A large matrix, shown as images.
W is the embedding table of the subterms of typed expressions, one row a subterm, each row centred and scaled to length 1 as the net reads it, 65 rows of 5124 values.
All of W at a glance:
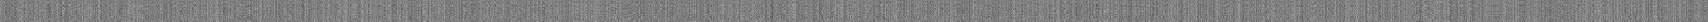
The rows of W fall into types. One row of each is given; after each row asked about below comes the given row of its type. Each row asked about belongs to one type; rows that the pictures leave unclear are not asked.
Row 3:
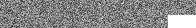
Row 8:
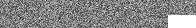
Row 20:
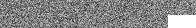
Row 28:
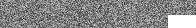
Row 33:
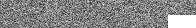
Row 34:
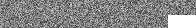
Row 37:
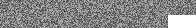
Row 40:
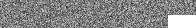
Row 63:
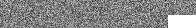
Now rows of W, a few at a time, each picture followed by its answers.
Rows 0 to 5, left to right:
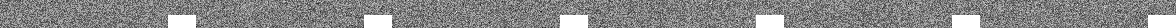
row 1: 8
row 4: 28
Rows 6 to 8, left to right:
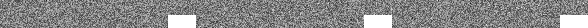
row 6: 37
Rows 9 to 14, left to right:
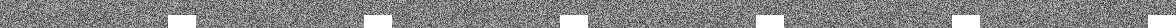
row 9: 28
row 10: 20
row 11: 3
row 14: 34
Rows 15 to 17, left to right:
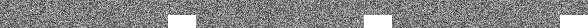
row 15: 33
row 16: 3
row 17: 33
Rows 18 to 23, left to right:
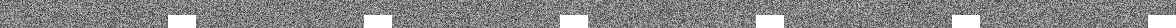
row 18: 37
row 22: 34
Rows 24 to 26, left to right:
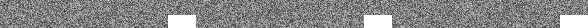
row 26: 40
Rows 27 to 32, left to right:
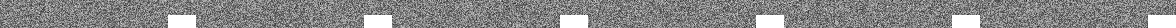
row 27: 33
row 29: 40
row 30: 63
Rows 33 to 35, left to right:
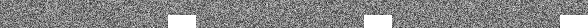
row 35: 63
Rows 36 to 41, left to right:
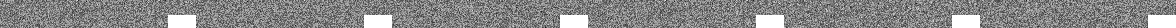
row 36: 3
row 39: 3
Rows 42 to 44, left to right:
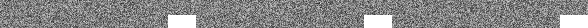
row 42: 20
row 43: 34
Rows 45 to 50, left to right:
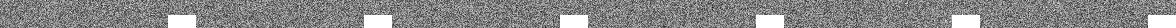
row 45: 8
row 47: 37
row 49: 3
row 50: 63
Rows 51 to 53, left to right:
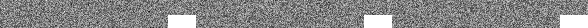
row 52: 20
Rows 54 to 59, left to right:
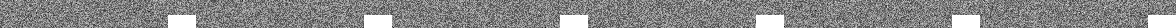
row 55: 37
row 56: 20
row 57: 33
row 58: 20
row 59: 8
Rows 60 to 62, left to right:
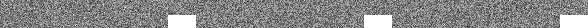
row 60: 33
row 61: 37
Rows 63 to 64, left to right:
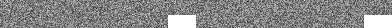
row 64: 37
